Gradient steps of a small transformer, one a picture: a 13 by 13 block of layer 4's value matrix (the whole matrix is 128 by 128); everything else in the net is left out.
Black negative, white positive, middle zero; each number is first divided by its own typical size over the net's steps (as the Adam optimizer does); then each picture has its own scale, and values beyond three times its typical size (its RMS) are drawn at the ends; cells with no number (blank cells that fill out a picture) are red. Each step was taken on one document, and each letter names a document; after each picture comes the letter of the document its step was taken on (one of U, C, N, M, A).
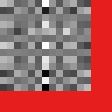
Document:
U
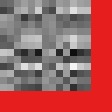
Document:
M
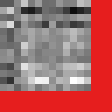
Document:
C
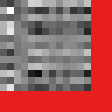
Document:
C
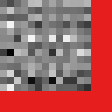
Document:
C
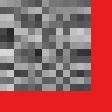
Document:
M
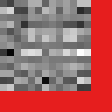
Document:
C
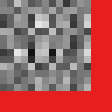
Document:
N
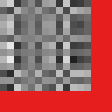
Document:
U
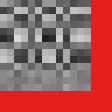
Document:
U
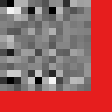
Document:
C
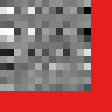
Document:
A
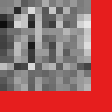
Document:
N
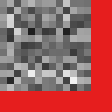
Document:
M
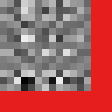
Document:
M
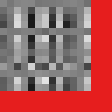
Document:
N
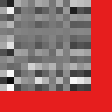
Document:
C
